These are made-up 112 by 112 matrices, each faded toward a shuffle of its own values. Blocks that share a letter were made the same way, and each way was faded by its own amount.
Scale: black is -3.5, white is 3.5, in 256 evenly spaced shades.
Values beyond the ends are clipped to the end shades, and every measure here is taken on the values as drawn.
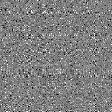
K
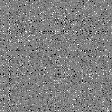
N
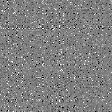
N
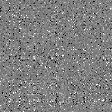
N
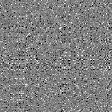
K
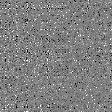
N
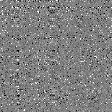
N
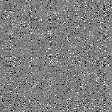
N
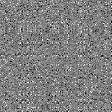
K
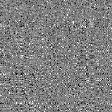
K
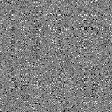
K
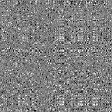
K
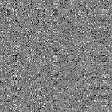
K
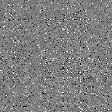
N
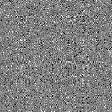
K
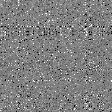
N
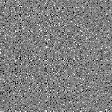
K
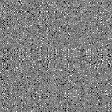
K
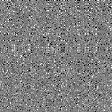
K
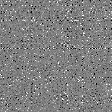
N
